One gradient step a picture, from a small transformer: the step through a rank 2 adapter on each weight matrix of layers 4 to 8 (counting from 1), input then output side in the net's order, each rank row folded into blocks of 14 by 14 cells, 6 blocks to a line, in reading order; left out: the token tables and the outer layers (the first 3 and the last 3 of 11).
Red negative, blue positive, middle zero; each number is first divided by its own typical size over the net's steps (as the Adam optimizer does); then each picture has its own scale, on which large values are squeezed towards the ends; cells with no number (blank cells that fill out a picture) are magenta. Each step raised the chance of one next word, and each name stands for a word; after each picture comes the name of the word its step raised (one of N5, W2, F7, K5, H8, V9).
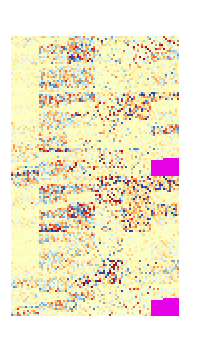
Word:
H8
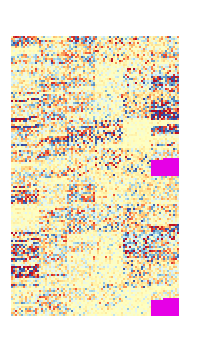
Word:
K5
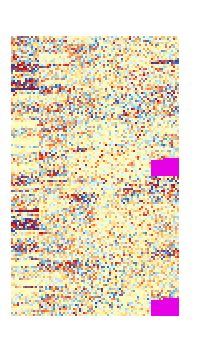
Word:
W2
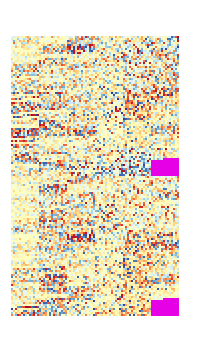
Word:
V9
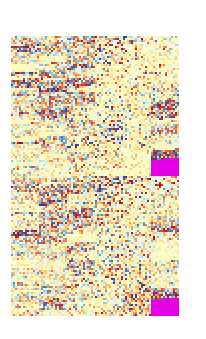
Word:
K5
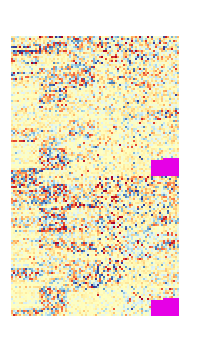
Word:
H8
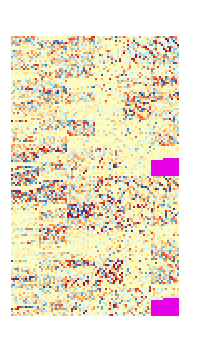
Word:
H8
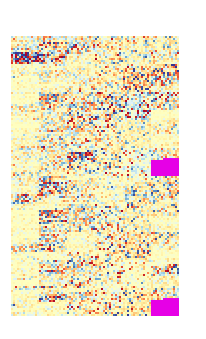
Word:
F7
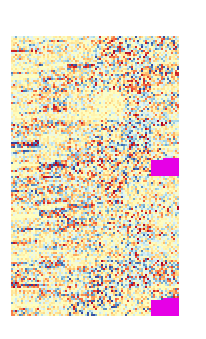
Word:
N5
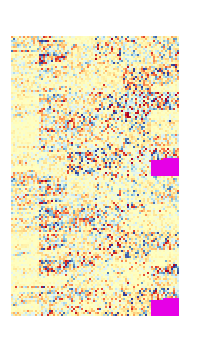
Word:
F7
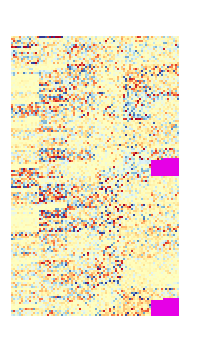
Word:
F7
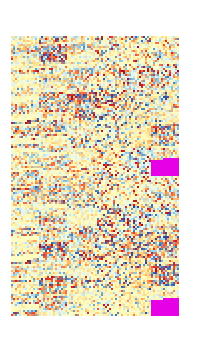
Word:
V9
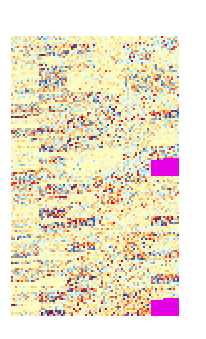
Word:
F7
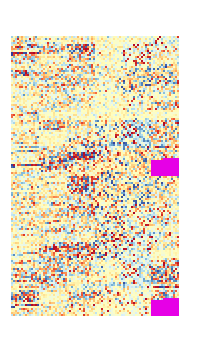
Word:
N5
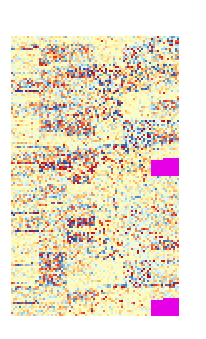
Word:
N5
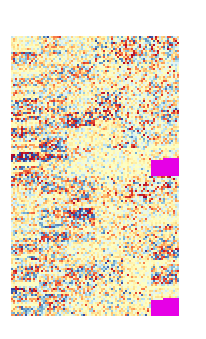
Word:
W2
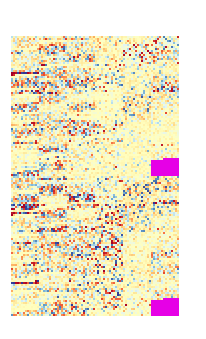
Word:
H8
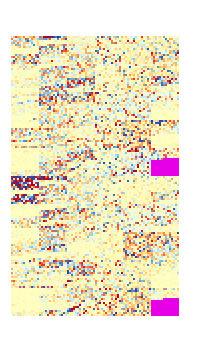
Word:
F7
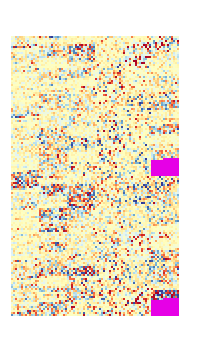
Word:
H8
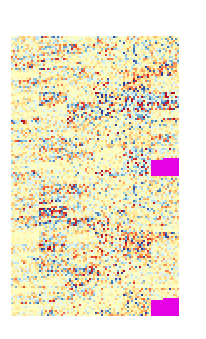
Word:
F7
